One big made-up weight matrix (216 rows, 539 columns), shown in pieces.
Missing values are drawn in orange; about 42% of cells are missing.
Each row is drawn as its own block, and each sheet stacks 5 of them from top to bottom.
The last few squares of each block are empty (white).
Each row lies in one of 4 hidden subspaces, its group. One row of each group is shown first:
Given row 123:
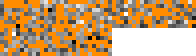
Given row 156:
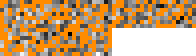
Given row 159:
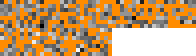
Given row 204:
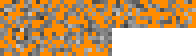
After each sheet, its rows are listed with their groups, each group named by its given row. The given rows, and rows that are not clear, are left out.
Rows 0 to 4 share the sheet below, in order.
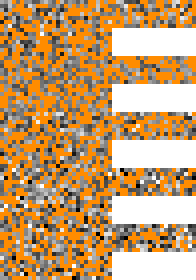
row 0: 156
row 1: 204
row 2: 123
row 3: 204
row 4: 123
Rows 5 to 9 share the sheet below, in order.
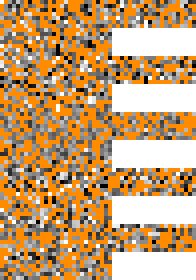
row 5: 204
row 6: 204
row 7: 156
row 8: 156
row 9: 159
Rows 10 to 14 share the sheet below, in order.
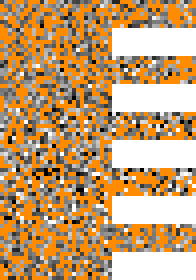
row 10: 159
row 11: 123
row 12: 156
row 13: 123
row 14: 156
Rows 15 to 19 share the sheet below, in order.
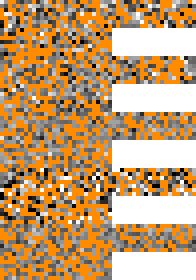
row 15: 156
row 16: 159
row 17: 159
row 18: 159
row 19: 123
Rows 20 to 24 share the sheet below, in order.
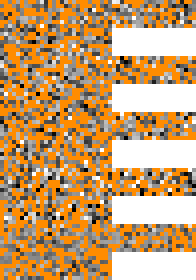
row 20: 159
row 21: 204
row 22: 204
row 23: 123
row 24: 123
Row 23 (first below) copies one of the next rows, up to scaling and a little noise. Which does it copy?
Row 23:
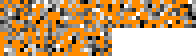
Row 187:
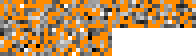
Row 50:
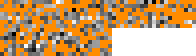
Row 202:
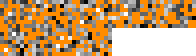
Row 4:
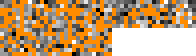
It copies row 202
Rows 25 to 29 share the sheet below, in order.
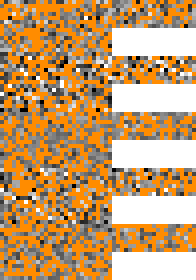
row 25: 159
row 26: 156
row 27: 123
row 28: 123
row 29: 204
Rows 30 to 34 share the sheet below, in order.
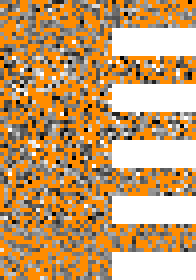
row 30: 123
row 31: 204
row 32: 159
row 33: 156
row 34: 159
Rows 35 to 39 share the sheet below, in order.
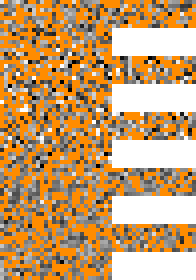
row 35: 159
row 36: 156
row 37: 159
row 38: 156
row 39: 204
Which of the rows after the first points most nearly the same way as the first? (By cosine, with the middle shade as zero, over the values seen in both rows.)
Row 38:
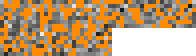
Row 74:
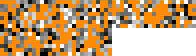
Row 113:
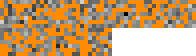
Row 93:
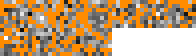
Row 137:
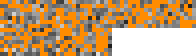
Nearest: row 74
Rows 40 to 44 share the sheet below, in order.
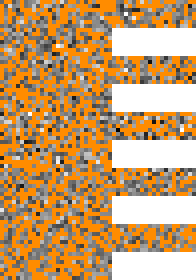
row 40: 123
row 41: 123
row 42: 204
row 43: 123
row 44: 123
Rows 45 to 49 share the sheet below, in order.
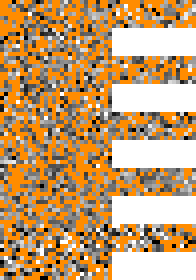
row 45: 204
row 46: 204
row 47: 159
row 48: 204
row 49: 159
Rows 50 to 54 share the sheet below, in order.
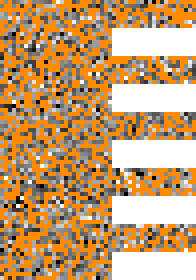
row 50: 123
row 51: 159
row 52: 159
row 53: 204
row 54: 159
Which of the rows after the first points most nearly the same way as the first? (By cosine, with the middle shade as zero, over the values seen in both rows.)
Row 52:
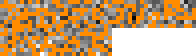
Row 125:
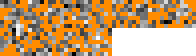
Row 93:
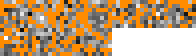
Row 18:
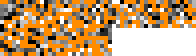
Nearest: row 125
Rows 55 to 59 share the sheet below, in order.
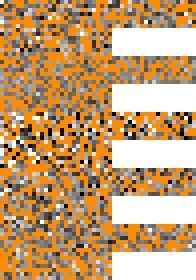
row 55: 204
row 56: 204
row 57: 159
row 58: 159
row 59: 123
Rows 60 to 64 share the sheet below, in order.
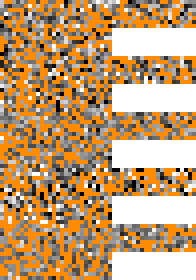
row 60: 156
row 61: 204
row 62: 159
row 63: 159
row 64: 123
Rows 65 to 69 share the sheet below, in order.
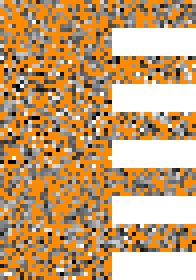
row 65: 156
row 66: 204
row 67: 159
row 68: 156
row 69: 123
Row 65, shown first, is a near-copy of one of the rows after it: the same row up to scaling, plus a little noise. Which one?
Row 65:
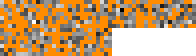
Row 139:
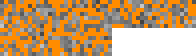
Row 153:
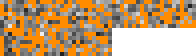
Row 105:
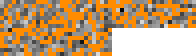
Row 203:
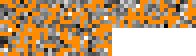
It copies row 105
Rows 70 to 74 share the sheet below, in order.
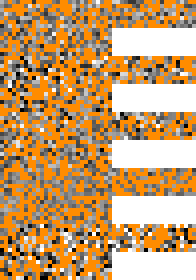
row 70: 156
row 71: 156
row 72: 204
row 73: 156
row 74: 159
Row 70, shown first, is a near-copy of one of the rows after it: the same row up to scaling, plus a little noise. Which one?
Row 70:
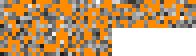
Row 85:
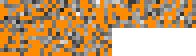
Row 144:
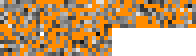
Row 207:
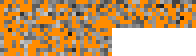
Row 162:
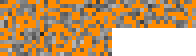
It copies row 85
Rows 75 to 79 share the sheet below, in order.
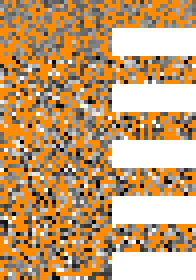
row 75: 123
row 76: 204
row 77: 204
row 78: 159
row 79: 123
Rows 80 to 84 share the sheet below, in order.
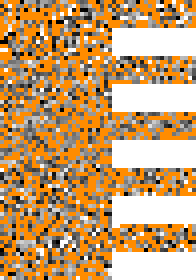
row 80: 156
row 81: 156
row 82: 159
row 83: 204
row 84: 159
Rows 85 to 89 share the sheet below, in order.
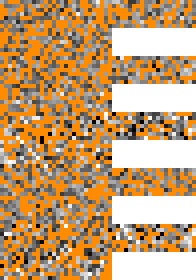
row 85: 156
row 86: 204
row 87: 159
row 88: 123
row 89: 204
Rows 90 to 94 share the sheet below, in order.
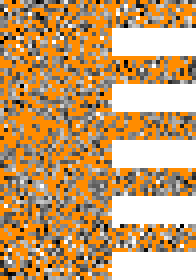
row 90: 204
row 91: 204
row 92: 156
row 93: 204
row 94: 159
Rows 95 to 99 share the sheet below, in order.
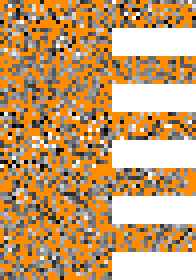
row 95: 123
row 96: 159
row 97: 159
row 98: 123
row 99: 156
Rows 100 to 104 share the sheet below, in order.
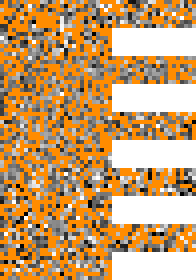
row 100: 156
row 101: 204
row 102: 204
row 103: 123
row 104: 204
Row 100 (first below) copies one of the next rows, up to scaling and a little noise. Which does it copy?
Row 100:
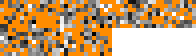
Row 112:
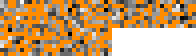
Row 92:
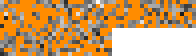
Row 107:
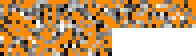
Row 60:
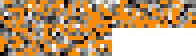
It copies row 107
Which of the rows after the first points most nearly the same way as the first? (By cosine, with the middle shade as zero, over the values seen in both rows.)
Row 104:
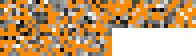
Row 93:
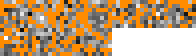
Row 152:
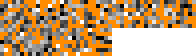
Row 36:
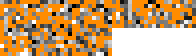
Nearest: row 152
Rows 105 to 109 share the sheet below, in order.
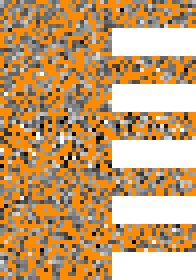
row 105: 156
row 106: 204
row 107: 156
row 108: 204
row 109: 159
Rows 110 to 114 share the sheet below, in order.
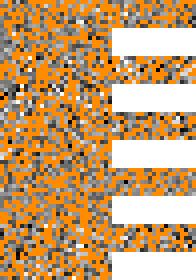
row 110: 123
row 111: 204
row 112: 156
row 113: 123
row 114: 123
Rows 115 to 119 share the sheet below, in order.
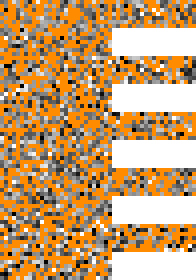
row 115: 204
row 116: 204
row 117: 159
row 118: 159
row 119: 156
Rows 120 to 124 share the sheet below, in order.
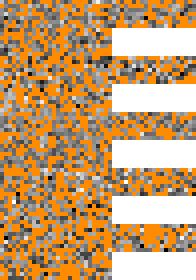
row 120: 156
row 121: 156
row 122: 156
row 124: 156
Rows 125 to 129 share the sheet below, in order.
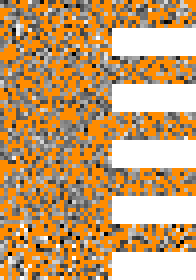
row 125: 123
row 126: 159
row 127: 159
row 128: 156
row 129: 156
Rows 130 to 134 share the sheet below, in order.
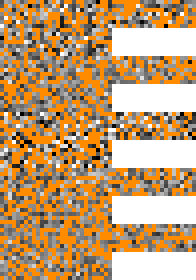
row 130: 156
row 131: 156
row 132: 123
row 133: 156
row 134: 159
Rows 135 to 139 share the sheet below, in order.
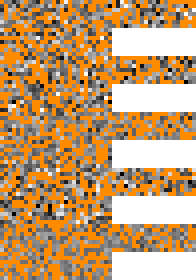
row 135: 204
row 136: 159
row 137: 159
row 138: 123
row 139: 156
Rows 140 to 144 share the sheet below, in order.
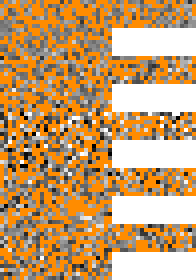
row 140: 123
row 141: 159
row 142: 156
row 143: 204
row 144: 156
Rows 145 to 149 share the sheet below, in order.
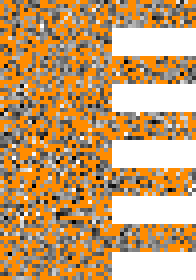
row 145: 159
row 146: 204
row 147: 159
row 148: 123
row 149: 156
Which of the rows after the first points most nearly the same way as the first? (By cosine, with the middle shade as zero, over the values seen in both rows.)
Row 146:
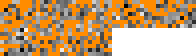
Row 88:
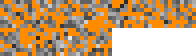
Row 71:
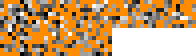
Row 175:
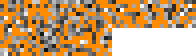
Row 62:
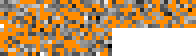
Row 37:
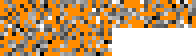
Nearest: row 37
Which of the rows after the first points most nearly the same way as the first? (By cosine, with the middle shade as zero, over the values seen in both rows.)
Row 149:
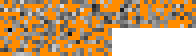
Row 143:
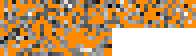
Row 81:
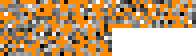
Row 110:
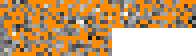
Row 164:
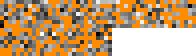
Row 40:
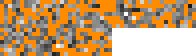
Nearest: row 81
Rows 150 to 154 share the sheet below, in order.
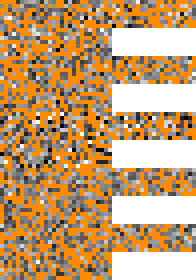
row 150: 159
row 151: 123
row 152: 123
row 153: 156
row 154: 204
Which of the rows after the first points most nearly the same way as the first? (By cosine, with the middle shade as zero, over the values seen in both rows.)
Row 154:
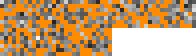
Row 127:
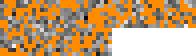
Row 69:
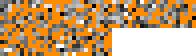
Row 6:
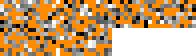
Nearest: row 69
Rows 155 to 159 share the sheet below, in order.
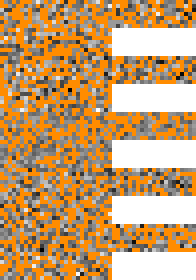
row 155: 204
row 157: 159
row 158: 156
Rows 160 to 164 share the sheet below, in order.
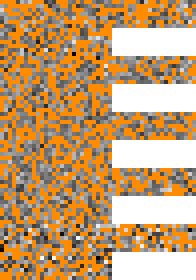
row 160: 123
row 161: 156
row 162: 156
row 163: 123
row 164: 156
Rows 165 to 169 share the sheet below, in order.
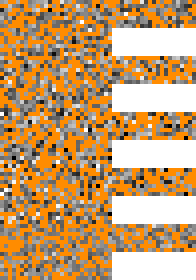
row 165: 123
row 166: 156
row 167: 159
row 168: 159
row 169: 123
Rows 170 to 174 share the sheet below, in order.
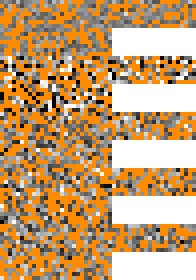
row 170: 123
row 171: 156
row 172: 204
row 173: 156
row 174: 156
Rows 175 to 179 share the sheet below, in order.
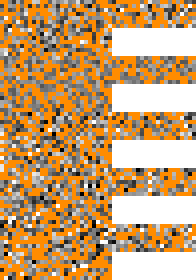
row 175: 156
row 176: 123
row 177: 204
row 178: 159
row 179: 156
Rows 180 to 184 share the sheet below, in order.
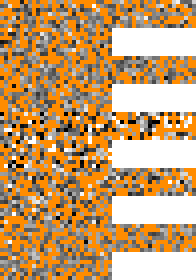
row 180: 156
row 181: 123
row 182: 159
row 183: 159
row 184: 159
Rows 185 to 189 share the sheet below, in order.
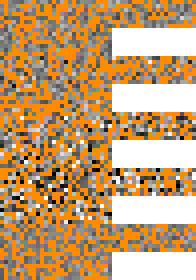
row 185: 156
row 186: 123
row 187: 123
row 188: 204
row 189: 204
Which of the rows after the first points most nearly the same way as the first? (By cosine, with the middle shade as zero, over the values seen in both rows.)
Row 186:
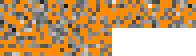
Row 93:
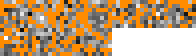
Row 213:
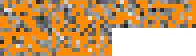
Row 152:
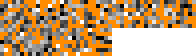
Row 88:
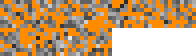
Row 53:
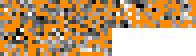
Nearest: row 88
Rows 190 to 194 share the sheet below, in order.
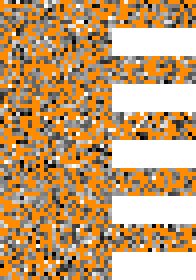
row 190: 123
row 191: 156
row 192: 123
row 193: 204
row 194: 123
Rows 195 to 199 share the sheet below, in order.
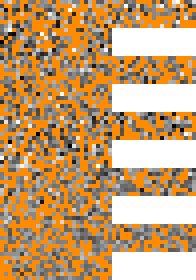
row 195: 156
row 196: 204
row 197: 156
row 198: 156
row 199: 204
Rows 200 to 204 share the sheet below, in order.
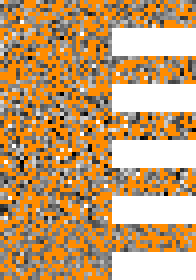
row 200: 204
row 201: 204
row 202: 123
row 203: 156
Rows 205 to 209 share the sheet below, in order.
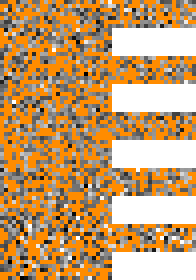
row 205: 156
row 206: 159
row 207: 156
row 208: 159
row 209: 156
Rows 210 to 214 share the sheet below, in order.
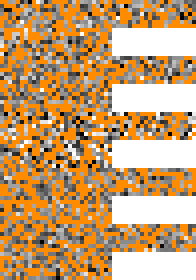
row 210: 204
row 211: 156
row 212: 123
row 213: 204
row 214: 204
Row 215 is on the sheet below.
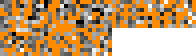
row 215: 123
